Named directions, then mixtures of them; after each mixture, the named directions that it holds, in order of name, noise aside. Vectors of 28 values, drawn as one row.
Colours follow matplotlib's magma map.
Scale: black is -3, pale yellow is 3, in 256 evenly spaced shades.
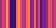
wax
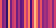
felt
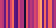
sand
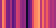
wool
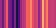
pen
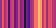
sand, wool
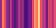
sand, wool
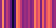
wax, wool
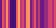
wax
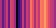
pen, sand, wax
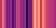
wool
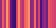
wax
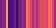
pen, sand, wax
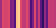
pen, wax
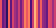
felt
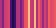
felt, pen, wax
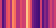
wool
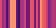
wax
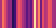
wax, wool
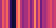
wax, wool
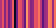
sand, wax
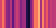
wool
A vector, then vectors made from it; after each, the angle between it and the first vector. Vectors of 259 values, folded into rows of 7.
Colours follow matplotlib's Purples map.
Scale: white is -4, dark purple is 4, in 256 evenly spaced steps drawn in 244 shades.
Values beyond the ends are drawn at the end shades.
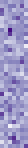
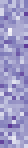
nearly opposite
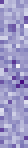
orthogonal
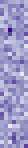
nearly parallel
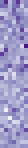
orthogonal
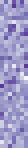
partly aligned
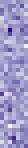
nearly parallel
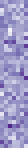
nearly opposite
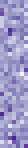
nearly parallel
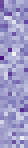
orthogonal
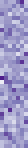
partly aligned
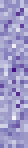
orthogonal
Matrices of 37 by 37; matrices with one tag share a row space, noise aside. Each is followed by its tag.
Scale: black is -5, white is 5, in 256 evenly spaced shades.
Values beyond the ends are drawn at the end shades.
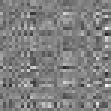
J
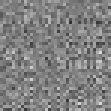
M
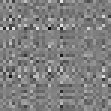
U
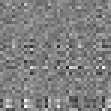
M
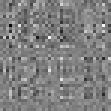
U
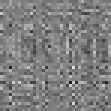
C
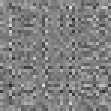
C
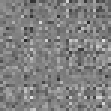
M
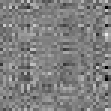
J
